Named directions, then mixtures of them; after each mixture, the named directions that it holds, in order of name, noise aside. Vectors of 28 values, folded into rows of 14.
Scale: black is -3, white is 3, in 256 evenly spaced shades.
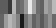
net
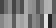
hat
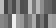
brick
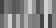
hat, net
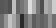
net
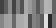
hat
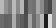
hat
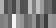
brick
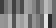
hat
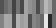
hat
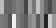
brick, hat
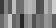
brick, net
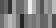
net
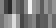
brick, net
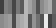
hat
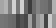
brick, hat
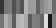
hat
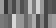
brick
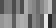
hat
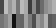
brick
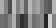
hat, net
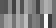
hat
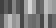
hat, net
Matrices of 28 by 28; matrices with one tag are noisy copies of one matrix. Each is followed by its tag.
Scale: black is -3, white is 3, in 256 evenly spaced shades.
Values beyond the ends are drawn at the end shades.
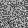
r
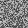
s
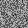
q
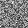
s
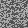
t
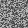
t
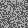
r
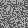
r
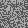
r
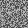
q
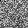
s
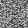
t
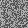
q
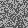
s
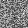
t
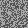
q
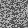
t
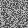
q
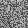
r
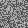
r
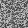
t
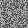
q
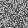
s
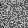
r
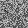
s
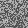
s
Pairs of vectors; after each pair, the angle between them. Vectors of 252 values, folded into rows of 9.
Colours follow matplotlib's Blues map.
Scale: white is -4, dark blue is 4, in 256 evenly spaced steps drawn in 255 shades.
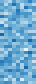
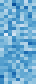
partly aligned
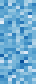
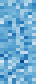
nearly parallel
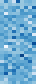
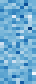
orthogonal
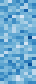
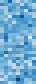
nearly opposite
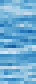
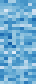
partly aligned
